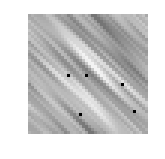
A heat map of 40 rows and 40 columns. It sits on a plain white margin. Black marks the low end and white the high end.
There are five isolated cells, each far lower than the cells round it. On average the colour sits 70% of the way up the scale. The halves do not mirror each other. Streaks slant down to the right.
